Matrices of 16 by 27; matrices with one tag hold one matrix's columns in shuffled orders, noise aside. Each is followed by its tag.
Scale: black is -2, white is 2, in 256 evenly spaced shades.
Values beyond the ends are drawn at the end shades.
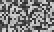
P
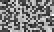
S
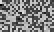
S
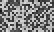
S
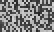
P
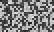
P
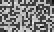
S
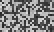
P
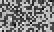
S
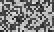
P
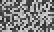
P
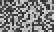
S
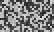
P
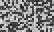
S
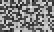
S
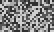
S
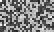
P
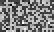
S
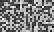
S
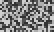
P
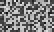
S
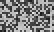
S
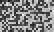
S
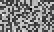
S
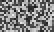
P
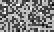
S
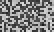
S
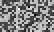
S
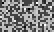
S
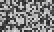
P
